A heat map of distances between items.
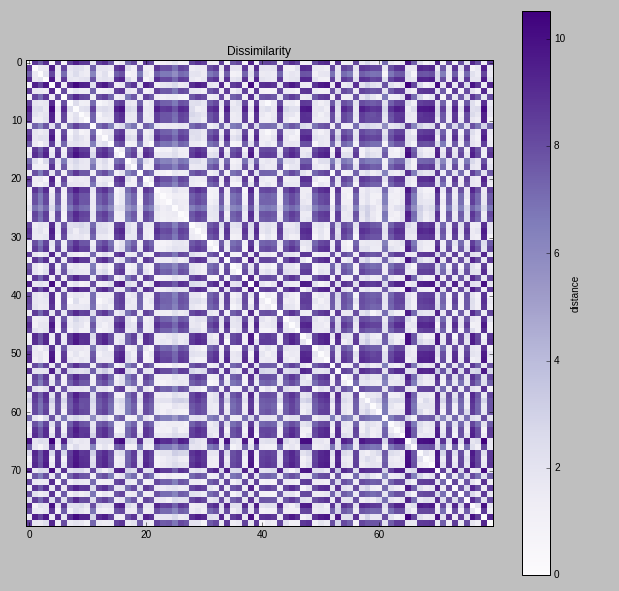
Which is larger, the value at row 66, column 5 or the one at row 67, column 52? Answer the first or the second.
the second
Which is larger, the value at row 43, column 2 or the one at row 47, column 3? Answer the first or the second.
the second
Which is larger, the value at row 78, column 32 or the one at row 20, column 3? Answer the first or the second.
the first
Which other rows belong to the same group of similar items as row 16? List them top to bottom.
0, 4, 6, 11, 15, 19, 22, 23, 24, 25, 26, 27, 31, 32, 34, 37, 39, 43, 47, 48, 52, 54, 55, 57, 58, 59, 60, 62, 63, 64, 67, 68, 69, 71, 73, 75, 78
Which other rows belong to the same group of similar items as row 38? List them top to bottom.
1, 2, 3, 5, 7, 8, 9, 10, 12, 13, 14, 17, 18, 20, 21, 28, 29, 30, 33, 35, 36, 40, 41, 42, 44, 45, 46, 49, 50, 51, 53, 56, 61, 65, 66, 70, 72, 74, 76, 77, 79
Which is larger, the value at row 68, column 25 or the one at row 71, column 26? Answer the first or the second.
the first
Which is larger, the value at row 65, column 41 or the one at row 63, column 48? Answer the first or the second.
the first
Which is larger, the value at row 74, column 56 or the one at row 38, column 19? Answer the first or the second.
the second
